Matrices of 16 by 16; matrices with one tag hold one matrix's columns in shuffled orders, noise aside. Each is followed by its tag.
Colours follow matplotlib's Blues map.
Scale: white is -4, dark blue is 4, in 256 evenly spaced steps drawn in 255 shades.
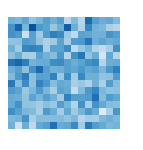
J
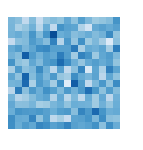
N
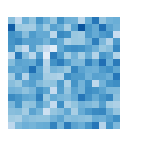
J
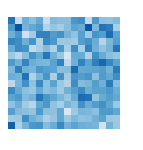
J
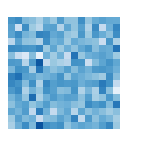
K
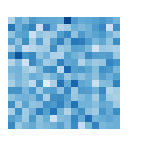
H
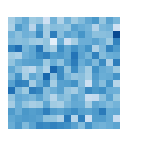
N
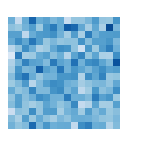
J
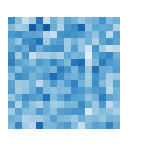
J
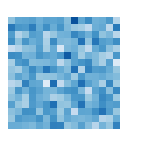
H
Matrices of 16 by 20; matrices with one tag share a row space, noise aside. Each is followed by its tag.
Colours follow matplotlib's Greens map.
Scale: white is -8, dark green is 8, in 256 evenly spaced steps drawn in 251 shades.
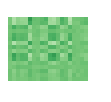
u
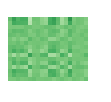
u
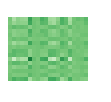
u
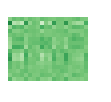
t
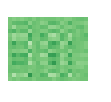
u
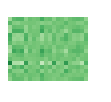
t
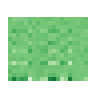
u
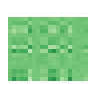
u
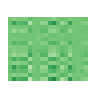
u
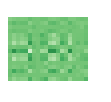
u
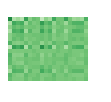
t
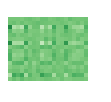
t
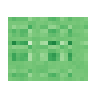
u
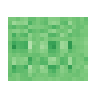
u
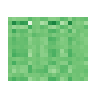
u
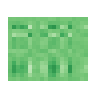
u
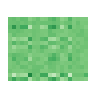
u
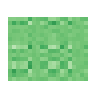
u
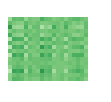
t
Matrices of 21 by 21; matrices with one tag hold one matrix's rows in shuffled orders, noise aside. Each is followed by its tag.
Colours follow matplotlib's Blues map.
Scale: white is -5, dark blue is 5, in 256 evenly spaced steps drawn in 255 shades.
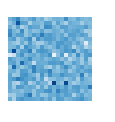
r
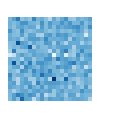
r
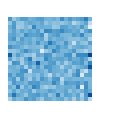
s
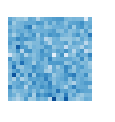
r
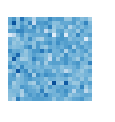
r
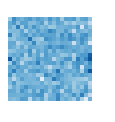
s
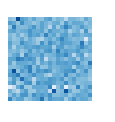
r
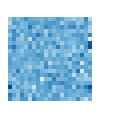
s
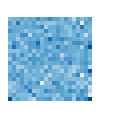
s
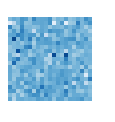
r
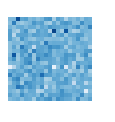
r
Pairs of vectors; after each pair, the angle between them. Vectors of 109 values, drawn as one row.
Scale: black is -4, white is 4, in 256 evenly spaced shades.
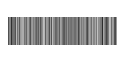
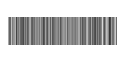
nearly opposite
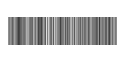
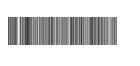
partly opposed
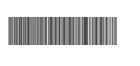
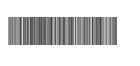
partly aligned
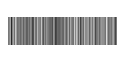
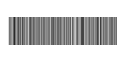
orthogonal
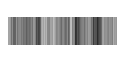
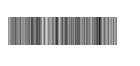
partly aligned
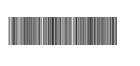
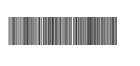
nearly parallel
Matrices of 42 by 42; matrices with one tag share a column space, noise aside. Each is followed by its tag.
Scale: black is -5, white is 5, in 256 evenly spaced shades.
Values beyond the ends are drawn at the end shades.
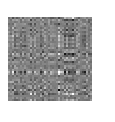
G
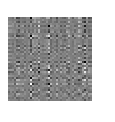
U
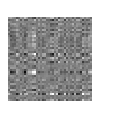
G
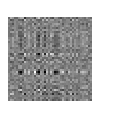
G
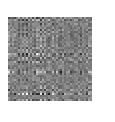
G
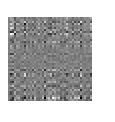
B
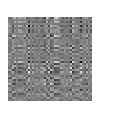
U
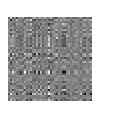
G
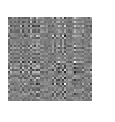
U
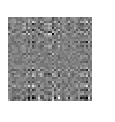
B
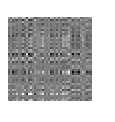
G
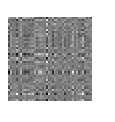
G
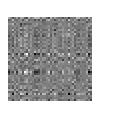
G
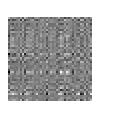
G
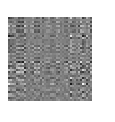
U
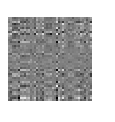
B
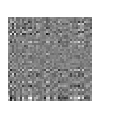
B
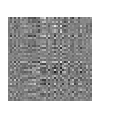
U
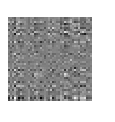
B
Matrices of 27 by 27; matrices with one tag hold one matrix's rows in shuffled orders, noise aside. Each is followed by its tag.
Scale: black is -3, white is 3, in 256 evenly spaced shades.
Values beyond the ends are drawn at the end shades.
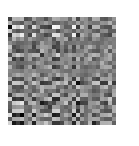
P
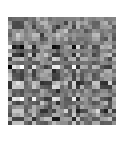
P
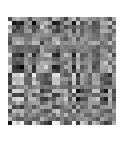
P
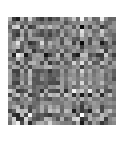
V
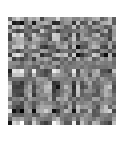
P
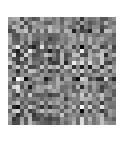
V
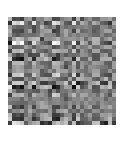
P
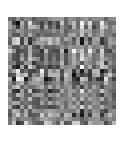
V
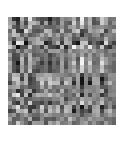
V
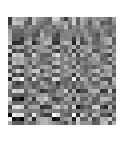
P
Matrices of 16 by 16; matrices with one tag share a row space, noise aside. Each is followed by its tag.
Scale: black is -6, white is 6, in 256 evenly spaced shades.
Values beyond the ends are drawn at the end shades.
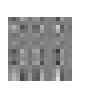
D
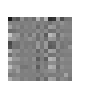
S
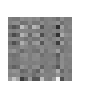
D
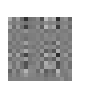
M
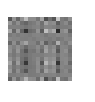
M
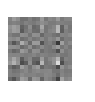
D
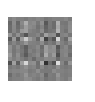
M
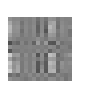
S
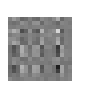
D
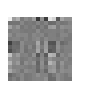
S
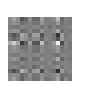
D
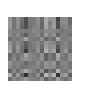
M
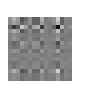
D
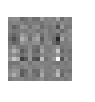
D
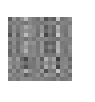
M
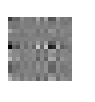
S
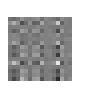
D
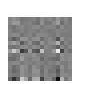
D
